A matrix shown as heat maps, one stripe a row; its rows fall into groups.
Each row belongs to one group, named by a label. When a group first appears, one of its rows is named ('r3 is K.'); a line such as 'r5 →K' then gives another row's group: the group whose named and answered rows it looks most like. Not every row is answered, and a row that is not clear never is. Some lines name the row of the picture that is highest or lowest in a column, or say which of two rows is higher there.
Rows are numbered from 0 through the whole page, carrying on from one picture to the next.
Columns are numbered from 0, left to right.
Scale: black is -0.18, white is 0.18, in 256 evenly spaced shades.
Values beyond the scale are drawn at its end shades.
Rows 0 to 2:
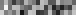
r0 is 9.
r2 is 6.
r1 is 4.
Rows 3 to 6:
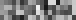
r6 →9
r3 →6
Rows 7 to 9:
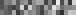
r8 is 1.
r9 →6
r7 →4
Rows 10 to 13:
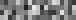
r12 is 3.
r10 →1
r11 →3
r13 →1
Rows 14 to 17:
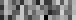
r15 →3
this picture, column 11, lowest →17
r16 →3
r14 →9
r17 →4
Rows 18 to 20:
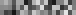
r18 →3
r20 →3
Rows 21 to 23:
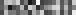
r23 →4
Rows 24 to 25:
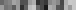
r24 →6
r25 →6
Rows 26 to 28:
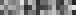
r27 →6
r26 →1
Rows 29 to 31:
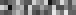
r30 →1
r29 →3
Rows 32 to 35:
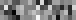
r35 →3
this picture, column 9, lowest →32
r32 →9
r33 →4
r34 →3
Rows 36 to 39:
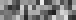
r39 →1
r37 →3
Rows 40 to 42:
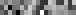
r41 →1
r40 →6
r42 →9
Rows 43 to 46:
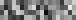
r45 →4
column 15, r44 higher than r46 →No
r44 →6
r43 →6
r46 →9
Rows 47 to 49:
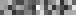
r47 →9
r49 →9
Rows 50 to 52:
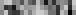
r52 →3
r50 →4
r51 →3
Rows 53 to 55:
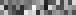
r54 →6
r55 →9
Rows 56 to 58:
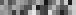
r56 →4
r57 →6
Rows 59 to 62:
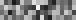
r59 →3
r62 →9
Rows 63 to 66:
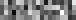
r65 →3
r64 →1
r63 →4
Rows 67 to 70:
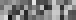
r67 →6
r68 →9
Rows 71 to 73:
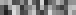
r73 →6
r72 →6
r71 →9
